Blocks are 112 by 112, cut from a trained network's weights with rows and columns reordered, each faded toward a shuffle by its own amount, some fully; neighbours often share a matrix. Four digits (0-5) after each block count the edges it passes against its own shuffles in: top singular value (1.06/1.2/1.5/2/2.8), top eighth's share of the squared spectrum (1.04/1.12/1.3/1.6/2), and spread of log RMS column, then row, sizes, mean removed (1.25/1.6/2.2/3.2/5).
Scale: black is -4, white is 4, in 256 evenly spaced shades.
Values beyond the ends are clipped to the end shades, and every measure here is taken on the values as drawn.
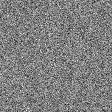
0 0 0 0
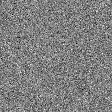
0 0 0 0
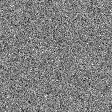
0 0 0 0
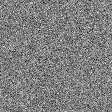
0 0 0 0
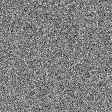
0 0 0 0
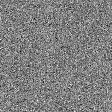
1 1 0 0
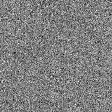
1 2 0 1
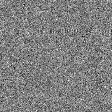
3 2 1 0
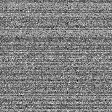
5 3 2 2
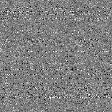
4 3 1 3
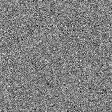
1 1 0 1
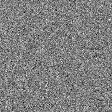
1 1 1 1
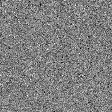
1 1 0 1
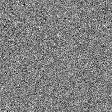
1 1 0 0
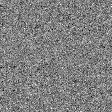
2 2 0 1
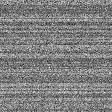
5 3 1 2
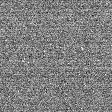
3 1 0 0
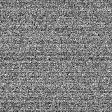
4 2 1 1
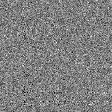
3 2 1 1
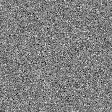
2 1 0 0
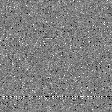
4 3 0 2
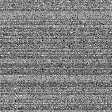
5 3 2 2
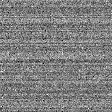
4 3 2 1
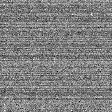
4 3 1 1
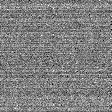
4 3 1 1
